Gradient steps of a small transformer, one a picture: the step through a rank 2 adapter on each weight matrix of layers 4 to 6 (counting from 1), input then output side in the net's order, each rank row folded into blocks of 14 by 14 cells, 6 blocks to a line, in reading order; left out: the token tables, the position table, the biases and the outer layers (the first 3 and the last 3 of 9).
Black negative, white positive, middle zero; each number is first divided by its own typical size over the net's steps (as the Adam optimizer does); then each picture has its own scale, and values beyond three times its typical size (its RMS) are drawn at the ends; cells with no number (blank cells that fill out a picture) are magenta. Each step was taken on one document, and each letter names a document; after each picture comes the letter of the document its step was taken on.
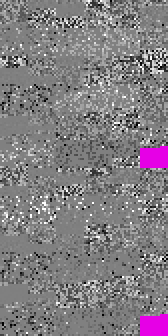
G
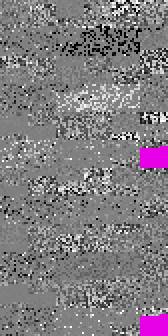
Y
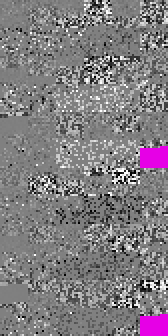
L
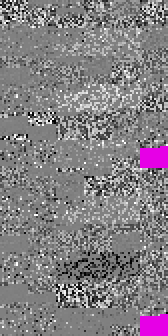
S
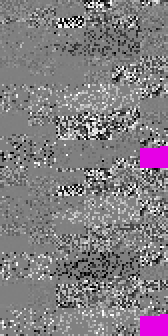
S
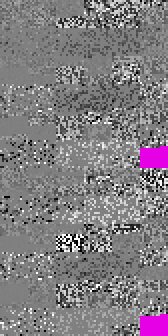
S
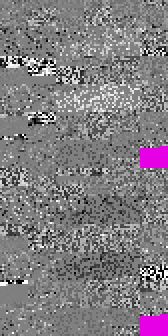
L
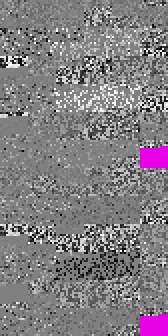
L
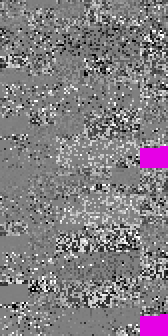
L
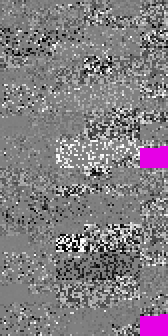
L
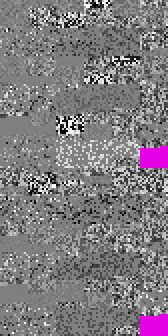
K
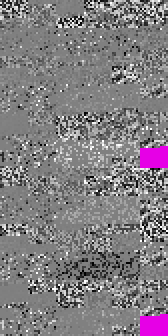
S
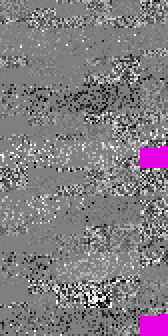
G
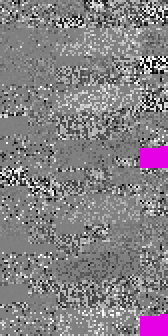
S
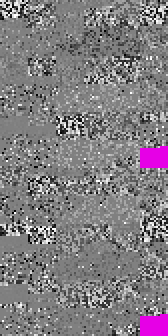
Y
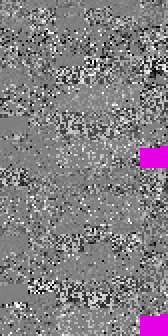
L
